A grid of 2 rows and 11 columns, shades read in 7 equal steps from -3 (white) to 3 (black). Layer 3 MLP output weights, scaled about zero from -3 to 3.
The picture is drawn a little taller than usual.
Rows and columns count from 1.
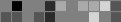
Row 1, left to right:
0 3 0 0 2 -1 0 -1 -1 -2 1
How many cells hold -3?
0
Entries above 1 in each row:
2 1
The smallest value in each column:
0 1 0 0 2 -1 0 -1 -2 -2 1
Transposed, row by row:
0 1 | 3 1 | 0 0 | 0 1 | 2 2 | -1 0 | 0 0 | -1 0 | -1 -2 | -2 0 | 1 1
